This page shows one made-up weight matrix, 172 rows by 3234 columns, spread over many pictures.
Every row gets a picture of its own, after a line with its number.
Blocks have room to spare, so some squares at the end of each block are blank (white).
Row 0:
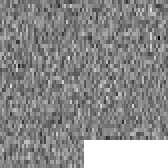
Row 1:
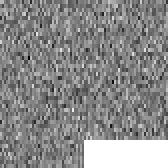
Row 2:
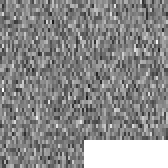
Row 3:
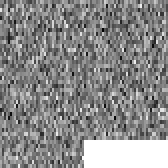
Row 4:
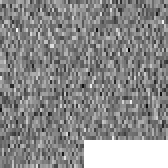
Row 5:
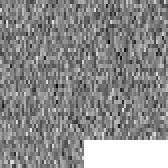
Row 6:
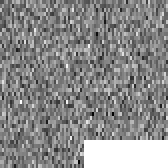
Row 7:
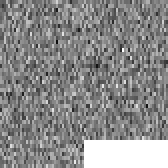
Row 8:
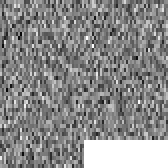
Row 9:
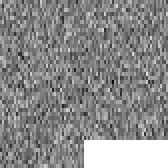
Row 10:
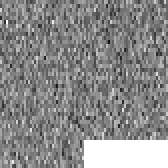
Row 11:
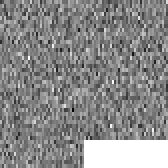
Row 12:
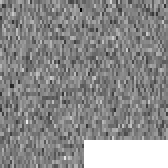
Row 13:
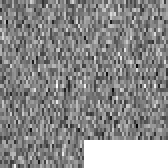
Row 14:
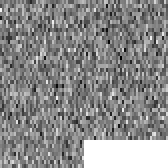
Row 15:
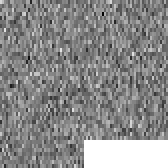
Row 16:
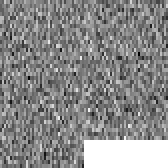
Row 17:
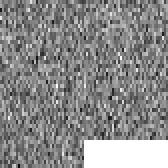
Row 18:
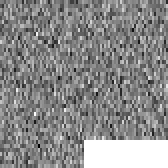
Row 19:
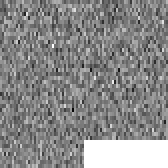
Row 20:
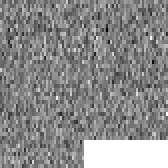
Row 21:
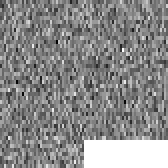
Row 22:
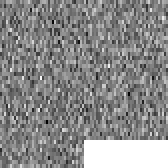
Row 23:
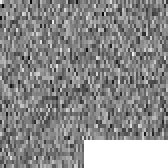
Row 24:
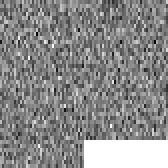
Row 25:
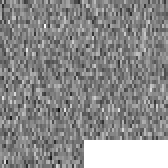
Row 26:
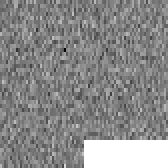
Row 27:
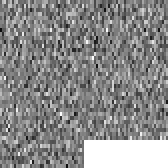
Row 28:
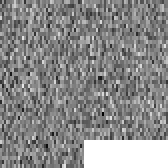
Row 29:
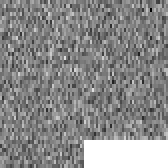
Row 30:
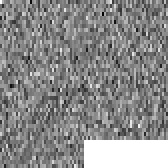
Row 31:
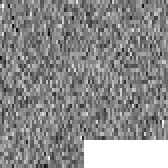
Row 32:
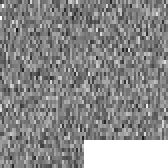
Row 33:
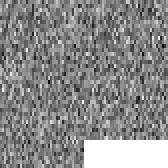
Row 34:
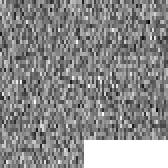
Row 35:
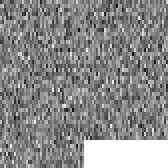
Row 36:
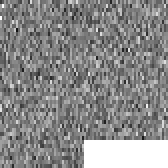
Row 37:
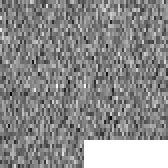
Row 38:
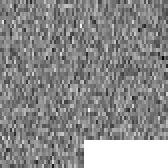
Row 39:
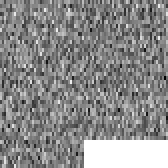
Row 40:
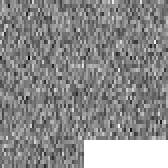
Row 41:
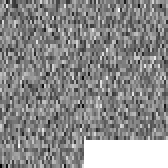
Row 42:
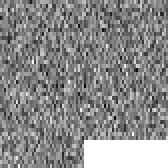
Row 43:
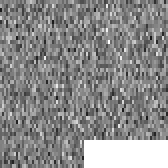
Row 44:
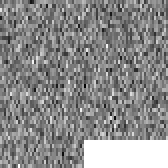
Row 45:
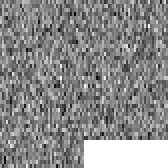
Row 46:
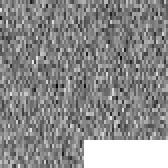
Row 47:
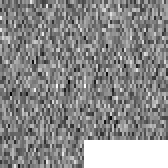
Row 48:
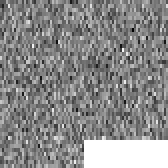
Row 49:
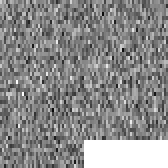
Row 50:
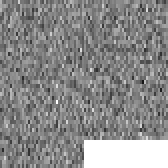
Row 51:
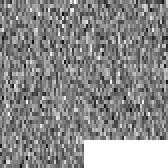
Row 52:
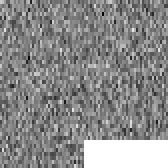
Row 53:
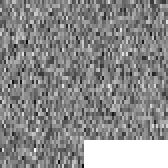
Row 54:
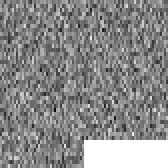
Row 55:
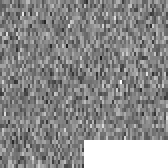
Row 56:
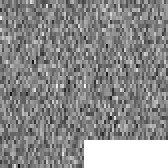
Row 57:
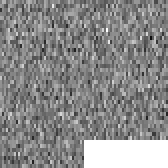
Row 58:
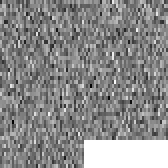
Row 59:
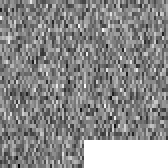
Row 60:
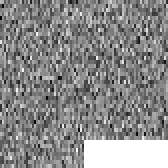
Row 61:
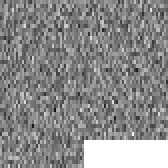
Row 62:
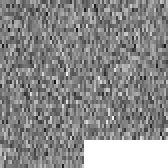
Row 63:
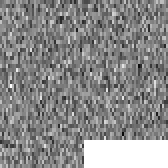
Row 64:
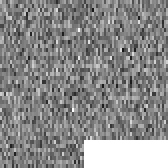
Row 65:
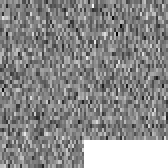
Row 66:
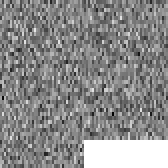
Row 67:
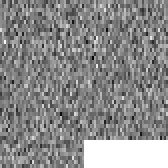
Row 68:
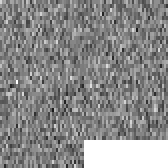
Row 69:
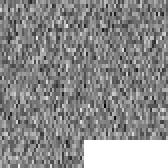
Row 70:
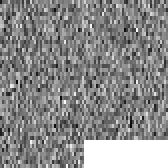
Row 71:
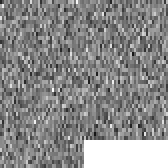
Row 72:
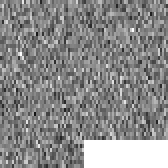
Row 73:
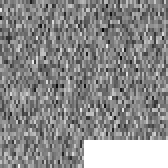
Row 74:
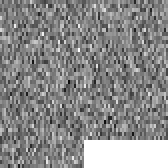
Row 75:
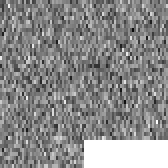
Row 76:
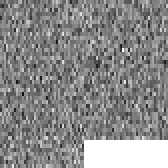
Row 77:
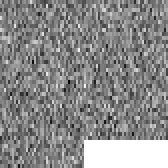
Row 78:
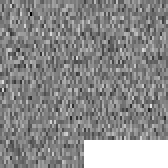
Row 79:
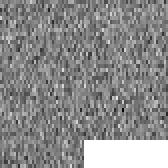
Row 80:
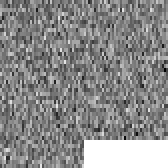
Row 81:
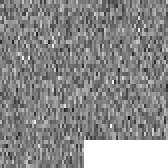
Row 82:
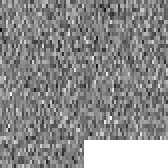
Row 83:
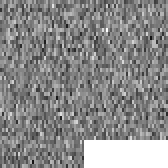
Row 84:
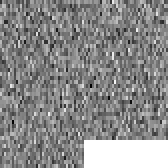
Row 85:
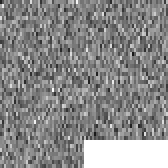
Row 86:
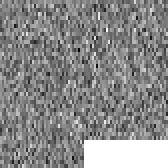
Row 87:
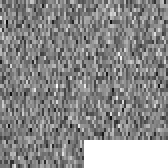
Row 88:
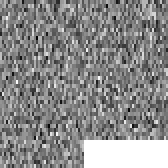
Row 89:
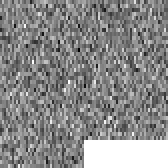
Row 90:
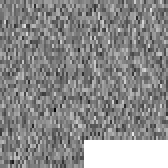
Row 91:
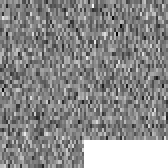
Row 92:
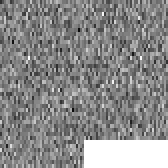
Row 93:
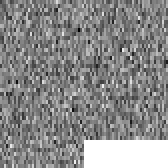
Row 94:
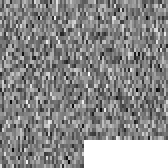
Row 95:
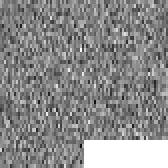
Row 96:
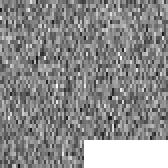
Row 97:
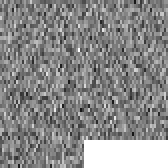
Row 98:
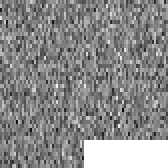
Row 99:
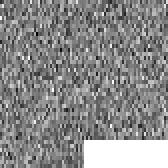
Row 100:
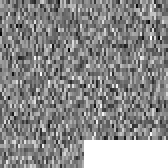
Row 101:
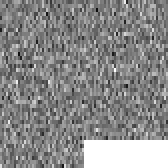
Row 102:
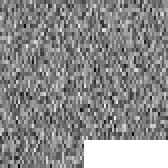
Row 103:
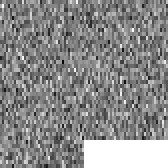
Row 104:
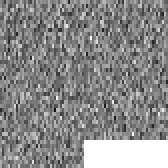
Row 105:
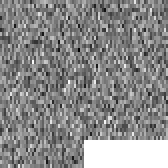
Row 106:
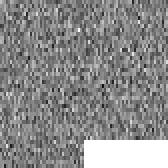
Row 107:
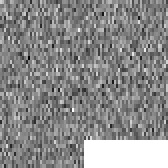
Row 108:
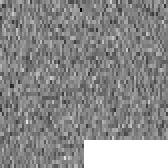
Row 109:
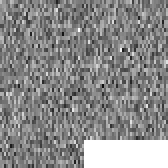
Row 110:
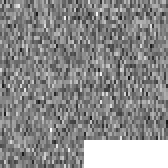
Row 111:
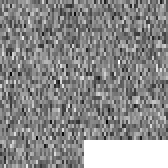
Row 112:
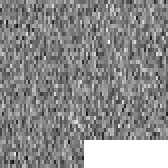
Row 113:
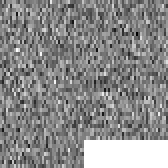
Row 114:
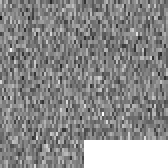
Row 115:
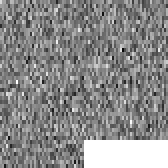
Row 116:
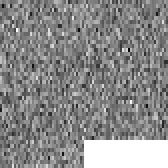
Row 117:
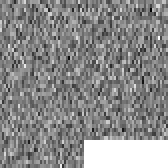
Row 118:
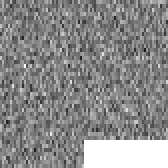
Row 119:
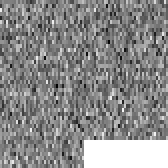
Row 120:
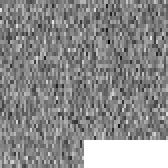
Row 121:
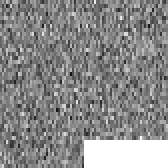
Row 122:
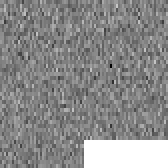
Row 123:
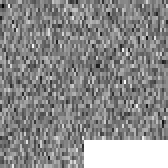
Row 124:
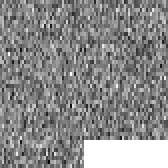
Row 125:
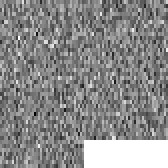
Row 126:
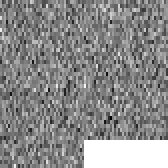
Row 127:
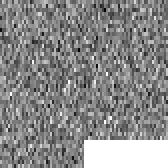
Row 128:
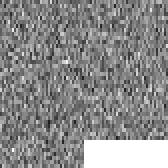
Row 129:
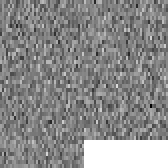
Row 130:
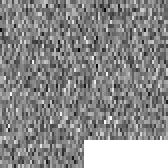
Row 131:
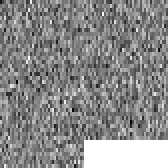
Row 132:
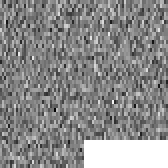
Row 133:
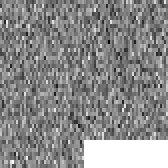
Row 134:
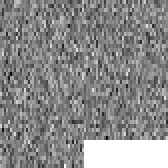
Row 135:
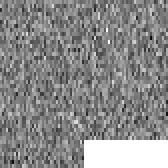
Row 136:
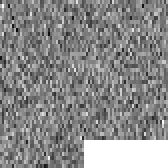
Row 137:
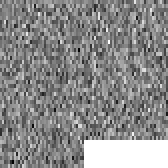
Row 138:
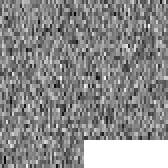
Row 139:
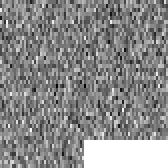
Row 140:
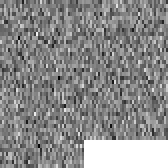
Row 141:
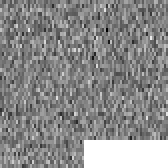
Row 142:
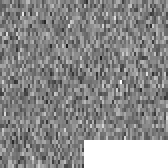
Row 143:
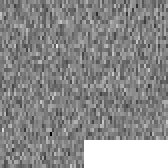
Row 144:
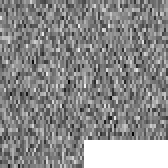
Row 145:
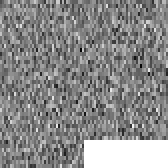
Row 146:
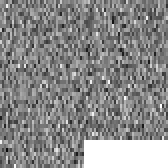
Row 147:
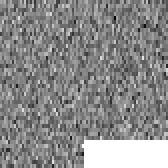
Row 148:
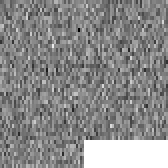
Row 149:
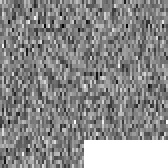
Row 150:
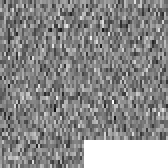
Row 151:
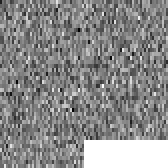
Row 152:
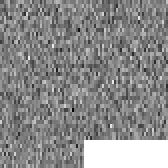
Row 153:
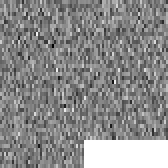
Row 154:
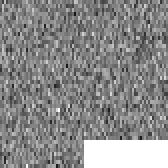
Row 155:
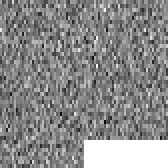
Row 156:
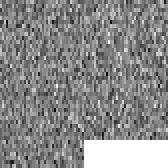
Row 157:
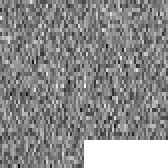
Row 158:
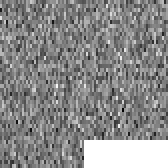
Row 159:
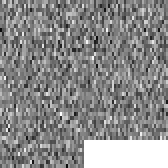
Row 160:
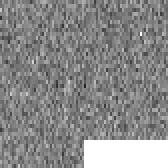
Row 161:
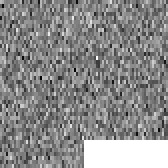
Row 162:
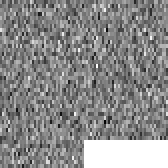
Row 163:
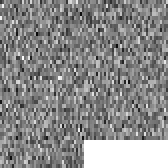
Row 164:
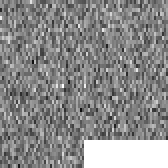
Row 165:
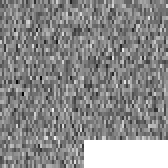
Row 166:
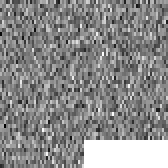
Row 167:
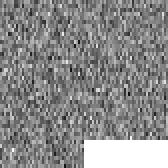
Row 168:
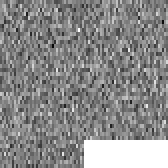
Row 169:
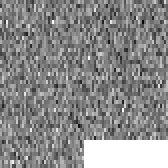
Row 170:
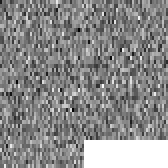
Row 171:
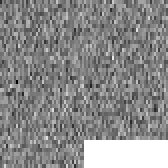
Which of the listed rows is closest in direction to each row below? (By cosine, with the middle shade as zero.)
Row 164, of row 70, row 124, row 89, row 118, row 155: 155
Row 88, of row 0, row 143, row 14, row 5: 0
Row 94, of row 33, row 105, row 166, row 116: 33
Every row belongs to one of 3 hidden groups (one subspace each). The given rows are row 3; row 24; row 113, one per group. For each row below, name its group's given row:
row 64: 24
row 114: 113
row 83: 3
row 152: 24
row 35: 24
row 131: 24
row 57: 3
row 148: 24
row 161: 24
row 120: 3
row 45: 113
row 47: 3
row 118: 113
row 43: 3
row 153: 24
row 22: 113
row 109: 24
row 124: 113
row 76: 24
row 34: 113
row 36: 24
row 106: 24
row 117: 113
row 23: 24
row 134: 113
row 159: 3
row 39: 113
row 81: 24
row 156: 3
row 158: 3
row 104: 3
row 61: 3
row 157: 3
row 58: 24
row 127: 3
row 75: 24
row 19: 24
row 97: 3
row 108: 24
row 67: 3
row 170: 24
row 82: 3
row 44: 3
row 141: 3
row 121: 113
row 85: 24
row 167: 113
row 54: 3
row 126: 3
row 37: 3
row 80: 113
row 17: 3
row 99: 24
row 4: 24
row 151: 24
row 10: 3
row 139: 3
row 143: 113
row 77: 3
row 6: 113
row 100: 113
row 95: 113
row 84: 24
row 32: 24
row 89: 3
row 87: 3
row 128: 113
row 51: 113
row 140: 24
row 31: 24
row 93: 24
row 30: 24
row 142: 113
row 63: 113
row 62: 113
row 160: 3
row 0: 113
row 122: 24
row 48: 24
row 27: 3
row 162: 3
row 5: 3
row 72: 24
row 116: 24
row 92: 24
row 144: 3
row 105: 3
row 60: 24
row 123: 24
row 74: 3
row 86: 3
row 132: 3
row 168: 24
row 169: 3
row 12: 24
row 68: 24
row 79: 3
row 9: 24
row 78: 113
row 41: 113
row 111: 113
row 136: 24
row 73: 3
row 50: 113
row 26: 113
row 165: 24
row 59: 3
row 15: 24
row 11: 24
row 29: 113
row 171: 24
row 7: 24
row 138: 113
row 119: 3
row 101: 113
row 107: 24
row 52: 24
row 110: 113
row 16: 113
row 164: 3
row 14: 3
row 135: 3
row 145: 113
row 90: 3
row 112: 3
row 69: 3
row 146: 113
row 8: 113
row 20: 3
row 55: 113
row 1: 24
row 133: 3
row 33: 113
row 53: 113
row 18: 24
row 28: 113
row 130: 3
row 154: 113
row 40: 24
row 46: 3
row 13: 3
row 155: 3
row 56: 3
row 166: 113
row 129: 113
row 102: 3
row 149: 113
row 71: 24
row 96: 3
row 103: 24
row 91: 113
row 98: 3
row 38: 113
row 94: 113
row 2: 113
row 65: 113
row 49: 24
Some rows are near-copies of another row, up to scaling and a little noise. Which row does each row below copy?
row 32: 36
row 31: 136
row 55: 142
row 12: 108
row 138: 45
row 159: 27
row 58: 84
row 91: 65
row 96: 17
